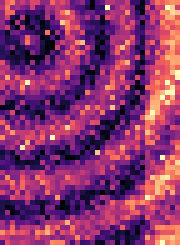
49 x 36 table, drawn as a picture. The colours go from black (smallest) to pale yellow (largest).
Mirror symmetry: none. Rings: centred on the top left. Ninth with the lowest average: top left. Seam: vertical, 80% of the way across, the right part higher.
